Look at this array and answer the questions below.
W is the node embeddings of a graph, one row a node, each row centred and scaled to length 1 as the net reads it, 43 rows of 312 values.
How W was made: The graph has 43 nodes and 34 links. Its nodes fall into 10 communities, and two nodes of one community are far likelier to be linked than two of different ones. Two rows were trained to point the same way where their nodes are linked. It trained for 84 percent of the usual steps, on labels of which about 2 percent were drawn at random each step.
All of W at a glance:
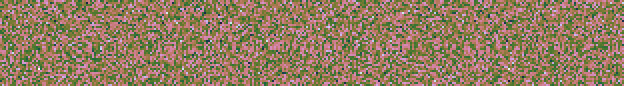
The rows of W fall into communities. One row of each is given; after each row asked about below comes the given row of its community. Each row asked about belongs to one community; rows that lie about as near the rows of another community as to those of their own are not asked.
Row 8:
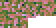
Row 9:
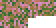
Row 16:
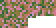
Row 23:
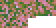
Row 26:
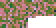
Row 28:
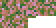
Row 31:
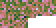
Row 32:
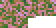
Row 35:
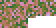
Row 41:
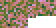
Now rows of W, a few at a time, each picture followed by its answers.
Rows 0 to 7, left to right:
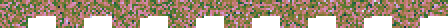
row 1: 31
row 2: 28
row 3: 16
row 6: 35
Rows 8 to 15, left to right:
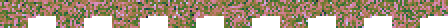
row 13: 26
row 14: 31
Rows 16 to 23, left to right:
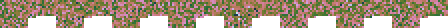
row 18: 35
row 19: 8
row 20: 9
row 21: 23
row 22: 41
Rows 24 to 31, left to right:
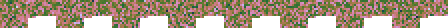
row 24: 23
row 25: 26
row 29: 35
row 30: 26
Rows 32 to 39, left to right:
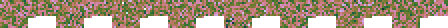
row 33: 9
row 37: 32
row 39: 31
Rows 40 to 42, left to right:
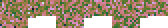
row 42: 32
